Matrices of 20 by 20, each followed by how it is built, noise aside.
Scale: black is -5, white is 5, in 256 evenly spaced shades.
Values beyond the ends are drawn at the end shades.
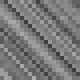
Toeplitz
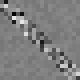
banded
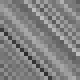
Toeplitz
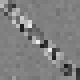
banded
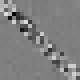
banded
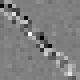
banded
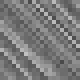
Toeplitz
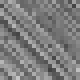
Toeplitz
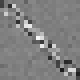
banded
